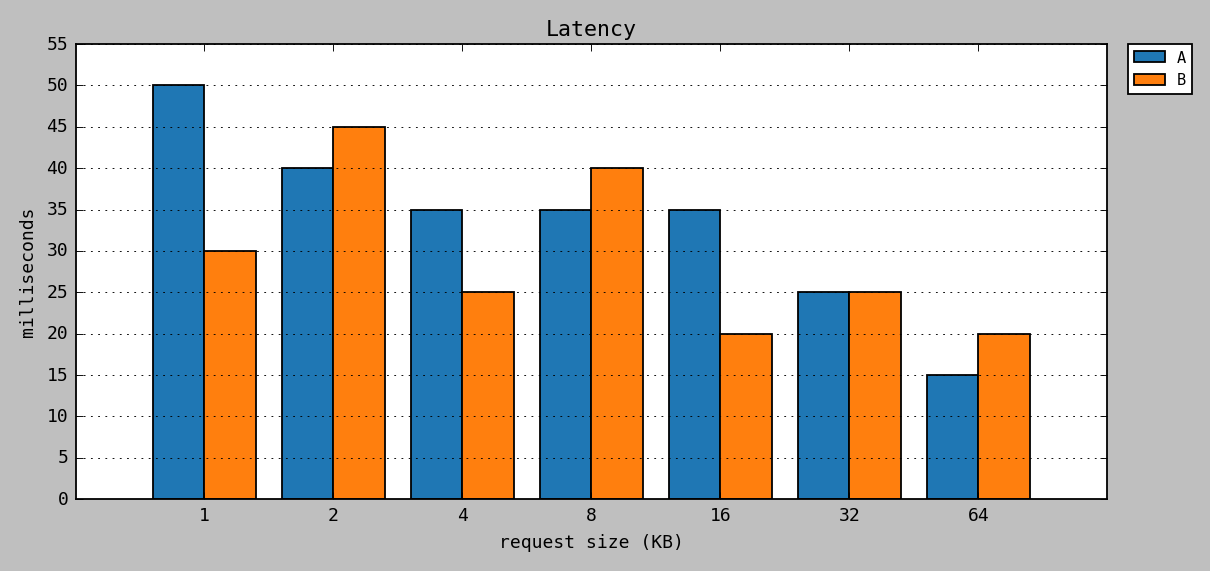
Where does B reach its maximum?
2
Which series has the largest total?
A
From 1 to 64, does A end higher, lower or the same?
lower
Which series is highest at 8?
B
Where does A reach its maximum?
1
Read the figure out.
Title: Latency
x-axis: request size (KB), ticks 1 2 4 8 16 32 64
y-axis: milliseconds, ticks 0 5 10 15 20 25 30 35 40 45 50 55
Legend: A, B
Values:
A: 50 40 35 35 35 25 15
B: 30 45 25 40 20 25 20
